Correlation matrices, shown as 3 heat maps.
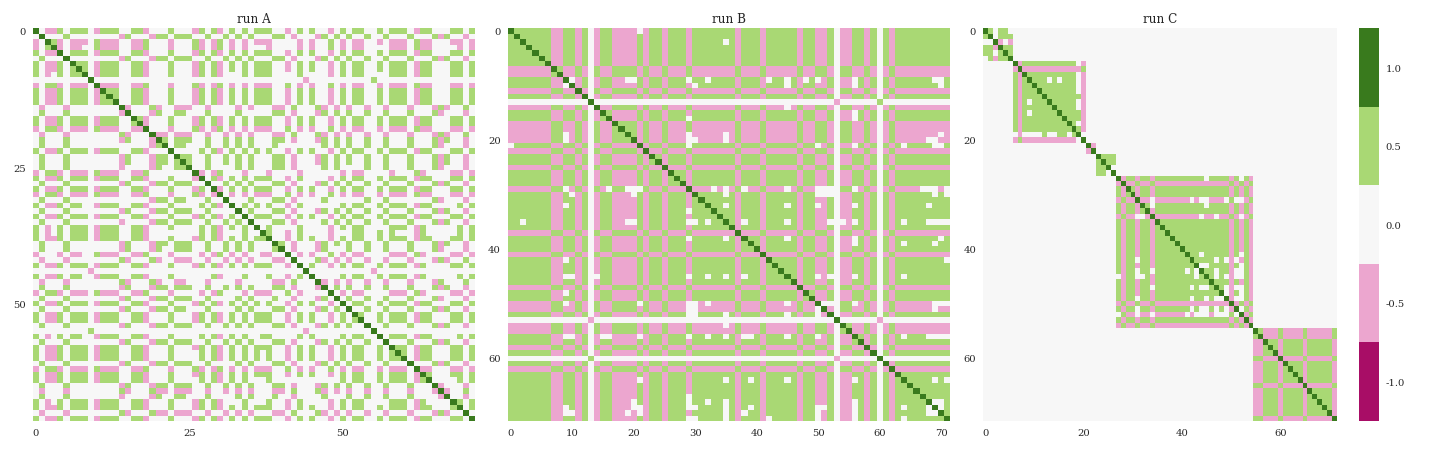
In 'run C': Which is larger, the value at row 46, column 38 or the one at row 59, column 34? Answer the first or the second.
the first
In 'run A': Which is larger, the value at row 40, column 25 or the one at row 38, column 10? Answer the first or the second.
the first
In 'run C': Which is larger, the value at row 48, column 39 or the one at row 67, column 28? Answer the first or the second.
the first
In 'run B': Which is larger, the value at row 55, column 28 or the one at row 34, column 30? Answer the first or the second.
the second
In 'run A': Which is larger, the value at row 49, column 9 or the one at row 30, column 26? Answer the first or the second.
the second
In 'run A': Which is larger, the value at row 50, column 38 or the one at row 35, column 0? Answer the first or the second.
the first
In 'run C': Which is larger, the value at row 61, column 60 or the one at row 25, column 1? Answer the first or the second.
the second
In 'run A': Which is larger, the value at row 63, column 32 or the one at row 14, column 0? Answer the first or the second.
the first
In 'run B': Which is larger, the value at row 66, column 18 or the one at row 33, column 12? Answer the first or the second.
the second
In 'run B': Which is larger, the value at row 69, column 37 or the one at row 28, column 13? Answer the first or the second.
the second
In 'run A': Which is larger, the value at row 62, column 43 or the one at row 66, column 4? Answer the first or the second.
the second
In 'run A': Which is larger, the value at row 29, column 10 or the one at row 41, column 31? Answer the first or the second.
the second
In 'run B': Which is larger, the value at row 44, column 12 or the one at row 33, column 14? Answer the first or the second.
the first
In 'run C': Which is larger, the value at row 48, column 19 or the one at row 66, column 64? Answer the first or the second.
the second
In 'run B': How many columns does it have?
72
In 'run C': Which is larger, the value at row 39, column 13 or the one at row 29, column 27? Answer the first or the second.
the second
